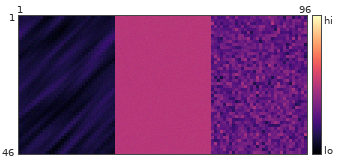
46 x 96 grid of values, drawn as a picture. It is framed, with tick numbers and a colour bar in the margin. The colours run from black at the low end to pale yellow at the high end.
The table splits into one row of 3 panels. Panel 1,1: very low, slanting up to the right, faint in contrast. Panel 1,2: middling, flat. Panel 1,3: low, fine-grained.
